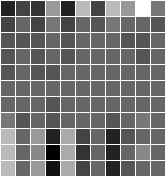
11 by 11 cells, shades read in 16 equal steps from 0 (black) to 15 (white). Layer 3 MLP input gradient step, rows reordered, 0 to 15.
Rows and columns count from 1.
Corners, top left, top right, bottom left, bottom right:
2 7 11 6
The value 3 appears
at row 1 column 3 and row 10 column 6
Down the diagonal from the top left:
2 6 5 6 6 6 6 5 5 8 6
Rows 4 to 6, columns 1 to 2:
5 6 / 5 6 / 6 6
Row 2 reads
4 6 4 7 4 6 5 7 6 6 5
